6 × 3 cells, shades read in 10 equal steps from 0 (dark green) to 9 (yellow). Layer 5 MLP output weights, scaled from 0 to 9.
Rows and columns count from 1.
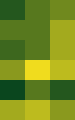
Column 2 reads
3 3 3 9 3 7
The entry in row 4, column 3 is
7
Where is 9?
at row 4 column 2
